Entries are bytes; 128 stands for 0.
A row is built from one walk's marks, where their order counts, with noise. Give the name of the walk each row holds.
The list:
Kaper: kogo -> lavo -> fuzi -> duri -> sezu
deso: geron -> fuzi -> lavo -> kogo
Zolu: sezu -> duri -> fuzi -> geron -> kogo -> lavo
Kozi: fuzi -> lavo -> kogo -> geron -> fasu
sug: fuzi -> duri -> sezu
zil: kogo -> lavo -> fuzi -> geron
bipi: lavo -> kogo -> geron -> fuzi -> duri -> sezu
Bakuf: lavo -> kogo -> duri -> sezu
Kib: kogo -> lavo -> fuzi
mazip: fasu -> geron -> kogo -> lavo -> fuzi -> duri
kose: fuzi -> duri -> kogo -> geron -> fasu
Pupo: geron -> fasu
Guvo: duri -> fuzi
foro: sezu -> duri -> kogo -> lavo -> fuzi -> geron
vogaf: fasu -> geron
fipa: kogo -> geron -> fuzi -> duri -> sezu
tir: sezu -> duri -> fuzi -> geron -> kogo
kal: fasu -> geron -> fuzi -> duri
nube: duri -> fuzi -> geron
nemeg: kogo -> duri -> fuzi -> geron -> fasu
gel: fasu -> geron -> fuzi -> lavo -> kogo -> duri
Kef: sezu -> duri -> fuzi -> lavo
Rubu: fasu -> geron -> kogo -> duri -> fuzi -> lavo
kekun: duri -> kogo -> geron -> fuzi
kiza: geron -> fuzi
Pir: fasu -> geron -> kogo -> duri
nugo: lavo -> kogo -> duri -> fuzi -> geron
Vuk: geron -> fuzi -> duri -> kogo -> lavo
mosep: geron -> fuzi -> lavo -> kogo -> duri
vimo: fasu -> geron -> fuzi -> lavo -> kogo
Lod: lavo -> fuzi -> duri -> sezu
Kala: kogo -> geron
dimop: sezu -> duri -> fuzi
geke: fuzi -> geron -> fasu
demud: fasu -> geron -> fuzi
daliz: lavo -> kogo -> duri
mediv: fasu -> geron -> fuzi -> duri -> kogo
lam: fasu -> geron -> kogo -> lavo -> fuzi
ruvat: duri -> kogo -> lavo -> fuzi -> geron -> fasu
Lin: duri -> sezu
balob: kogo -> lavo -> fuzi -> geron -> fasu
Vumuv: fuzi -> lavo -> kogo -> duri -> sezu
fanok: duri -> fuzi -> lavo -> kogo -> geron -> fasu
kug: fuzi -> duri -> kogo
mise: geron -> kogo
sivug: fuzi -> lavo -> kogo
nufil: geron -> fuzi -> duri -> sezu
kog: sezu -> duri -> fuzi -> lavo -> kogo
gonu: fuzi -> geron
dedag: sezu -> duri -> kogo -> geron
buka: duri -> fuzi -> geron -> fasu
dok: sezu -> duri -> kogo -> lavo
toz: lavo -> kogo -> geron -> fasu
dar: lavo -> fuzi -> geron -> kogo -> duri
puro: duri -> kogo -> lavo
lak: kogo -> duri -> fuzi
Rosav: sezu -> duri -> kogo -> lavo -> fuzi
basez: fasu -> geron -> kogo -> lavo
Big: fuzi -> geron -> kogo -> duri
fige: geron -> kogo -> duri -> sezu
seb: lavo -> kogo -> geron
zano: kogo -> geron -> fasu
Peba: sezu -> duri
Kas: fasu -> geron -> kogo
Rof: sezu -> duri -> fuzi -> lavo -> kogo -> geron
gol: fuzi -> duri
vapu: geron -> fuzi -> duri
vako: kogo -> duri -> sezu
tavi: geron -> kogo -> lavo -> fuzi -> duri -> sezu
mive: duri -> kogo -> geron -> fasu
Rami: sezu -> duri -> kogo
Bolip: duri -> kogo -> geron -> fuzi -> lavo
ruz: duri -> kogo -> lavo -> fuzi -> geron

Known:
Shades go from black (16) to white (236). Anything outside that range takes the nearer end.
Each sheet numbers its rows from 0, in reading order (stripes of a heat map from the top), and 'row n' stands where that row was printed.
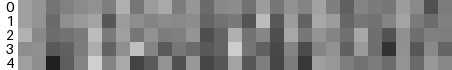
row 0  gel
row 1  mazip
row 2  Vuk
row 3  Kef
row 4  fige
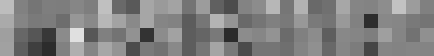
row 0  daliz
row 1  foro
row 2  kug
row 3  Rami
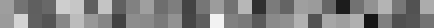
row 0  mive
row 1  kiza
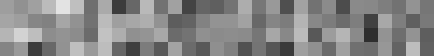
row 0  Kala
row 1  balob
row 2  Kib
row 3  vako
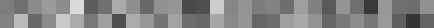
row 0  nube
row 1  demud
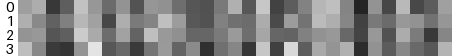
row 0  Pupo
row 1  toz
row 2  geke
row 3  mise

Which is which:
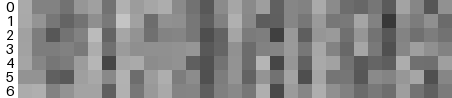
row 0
ruvat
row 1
Rosav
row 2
Zolu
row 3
nugo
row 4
fanok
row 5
dar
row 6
lam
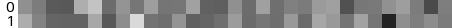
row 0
mediv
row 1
kog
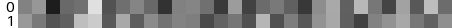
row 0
sug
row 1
kose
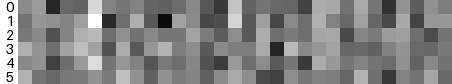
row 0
nufil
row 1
Guvo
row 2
kal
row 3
basez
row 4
fipa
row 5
dok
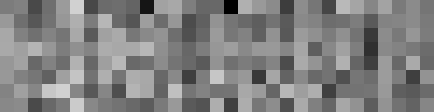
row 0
gol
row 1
dedag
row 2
Rof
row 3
zil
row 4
Kaper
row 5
Bolip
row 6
vogaf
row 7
vapu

